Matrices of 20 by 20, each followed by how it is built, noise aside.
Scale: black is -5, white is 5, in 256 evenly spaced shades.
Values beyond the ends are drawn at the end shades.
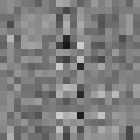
low rank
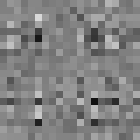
low rank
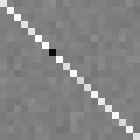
diagonal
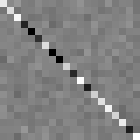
diagonal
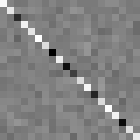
diagonal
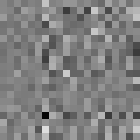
low rank
